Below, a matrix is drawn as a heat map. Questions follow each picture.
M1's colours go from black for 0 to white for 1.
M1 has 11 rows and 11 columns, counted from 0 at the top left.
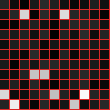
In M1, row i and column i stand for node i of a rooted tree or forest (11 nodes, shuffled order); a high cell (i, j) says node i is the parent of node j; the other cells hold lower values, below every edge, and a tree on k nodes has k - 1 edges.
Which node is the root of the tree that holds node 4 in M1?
10
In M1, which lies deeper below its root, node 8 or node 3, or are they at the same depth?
node 3
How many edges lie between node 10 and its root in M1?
0
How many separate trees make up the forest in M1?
2
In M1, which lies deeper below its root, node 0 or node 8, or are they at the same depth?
the same depth
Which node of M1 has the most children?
9
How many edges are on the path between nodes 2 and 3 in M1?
4
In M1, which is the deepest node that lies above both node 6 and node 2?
1
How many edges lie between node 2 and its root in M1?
2
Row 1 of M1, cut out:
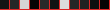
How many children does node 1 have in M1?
2
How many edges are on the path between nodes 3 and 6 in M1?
4
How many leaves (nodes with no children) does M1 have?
7
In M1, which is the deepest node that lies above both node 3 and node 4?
7
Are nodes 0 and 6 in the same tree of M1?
no
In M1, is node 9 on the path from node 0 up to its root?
yes
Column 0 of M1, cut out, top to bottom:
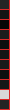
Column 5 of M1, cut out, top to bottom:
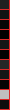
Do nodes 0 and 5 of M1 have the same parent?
yes
